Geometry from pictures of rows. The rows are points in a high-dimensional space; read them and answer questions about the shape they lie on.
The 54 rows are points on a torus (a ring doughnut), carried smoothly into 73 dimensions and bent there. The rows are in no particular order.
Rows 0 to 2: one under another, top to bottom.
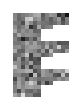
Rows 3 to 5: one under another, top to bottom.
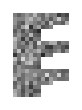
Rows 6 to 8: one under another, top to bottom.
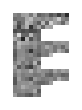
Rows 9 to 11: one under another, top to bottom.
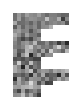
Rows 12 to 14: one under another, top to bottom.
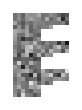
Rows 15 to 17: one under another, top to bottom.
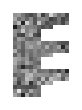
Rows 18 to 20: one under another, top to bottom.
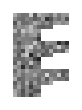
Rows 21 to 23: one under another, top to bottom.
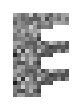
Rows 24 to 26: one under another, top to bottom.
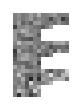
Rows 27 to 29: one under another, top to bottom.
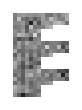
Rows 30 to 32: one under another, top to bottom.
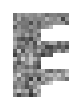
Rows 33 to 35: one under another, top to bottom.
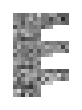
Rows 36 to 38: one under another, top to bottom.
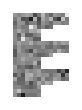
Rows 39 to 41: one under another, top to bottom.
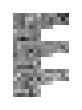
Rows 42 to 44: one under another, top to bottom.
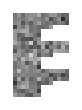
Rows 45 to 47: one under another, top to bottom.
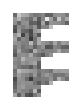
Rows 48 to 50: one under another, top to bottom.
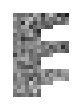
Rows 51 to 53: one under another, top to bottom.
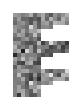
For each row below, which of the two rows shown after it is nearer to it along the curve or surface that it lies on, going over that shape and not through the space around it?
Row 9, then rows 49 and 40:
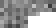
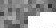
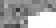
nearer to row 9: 40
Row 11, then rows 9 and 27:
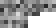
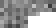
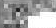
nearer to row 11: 27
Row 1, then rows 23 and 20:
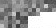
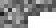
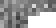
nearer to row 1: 20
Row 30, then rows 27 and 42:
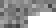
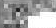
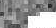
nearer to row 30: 27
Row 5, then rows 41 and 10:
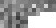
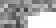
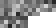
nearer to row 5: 10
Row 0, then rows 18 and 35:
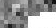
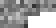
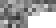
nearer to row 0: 35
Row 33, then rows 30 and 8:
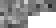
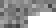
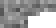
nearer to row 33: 8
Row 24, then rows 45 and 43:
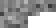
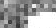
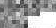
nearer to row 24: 43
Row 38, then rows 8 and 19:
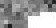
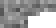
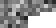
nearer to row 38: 19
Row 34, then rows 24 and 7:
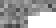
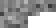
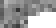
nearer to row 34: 7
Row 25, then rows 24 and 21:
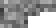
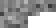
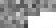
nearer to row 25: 24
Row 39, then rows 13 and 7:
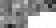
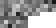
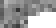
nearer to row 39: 13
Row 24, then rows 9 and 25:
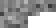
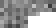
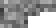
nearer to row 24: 25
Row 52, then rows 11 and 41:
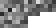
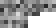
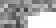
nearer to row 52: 11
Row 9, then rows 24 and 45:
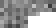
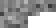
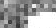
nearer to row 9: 45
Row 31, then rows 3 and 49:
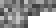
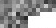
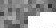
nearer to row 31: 49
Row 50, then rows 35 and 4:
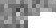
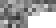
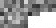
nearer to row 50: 4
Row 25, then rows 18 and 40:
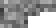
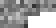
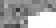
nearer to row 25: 40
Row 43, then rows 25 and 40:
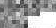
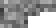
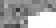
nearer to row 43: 40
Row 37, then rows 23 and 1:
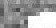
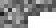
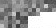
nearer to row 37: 23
